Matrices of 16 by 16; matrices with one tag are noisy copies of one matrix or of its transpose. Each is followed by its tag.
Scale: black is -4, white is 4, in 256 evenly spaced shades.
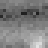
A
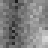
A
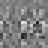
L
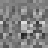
L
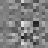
L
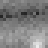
A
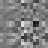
L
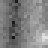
A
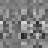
L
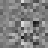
L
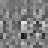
L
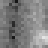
A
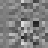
L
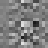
L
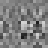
L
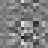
L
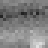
A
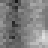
A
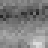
A
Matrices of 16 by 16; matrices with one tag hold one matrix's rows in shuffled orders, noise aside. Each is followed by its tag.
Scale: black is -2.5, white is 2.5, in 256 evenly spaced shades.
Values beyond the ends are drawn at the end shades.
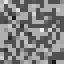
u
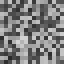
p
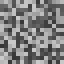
u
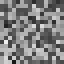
u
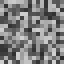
p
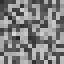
p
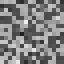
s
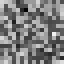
u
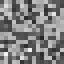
s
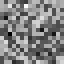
u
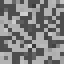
s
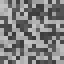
u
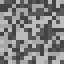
u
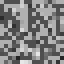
p
